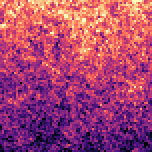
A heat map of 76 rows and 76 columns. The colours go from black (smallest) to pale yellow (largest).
Odd rows or columns: none. Stripes: none. Average level on the scale: 50%. Slope: up to the top.
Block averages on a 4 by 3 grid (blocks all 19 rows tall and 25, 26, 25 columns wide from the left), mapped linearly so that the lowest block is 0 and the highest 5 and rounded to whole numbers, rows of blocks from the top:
5 5 5
3 3 3
1 2 2
0 0 0
